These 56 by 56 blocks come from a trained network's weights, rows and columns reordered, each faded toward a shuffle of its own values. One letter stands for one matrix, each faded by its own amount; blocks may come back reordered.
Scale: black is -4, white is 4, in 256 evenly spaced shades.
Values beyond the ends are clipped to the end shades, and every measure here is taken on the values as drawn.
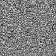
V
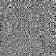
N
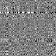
N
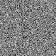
V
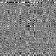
N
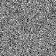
V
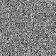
V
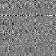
N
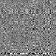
N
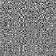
N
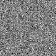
V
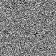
V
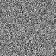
V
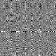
N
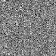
V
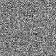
V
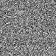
V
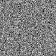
V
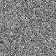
V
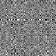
N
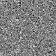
V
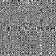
N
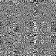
N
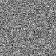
V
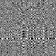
N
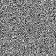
V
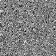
V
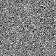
V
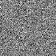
V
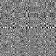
N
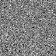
V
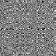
N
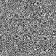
V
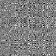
N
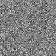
V
